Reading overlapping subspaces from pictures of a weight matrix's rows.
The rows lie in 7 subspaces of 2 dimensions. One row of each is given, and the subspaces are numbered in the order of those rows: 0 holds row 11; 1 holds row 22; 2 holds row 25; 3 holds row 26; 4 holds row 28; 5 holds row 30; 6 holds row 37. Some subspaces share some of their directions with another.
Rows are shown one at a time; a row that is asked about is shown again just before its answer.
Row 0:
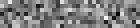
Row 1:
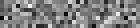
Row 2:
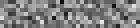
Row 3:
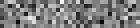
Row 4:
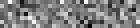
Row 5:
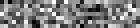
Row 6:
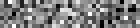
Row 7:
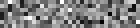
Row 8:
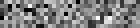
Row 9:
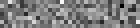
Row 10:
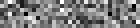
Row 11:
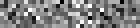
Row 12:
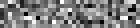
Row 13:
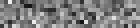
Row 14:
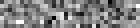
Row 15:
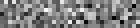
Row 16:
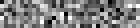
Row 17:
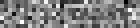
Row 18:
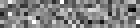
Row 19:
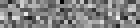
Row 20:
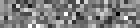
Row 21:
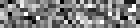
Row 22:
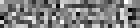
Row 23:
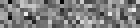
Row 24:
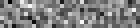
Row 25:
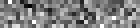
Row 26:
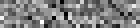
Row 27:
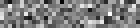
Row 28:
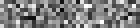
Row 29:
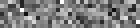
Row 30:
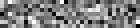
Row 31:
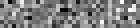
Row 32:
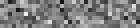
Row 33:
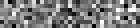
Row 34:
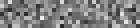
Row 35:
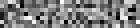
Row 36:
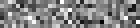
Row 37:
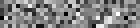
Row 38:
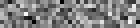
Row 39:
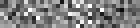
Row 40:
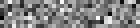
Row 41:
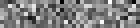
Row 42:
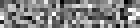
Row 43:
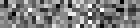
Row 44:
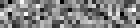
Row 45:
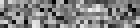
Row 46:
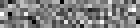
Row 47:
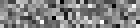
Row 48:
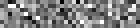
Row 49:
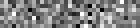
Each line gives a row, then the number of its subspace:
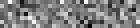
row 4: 2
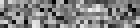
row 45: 5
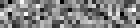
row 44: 4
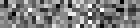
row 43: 0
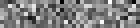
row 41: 4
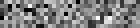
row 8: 6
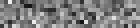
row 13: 2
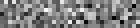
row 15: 2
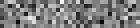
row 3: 4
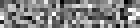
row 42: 1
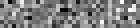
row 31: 0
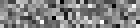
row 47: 3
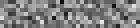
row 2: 3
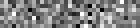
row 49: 0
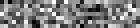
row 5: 5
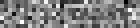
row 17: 1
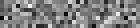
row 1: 6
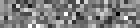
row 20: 6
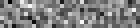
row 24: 2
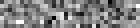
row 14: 3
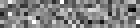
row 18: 5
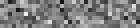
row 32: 1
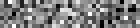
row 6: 0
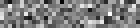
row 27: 6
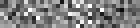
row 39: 0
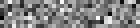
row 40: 6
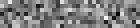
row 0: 4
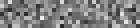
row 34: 4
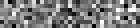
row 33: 0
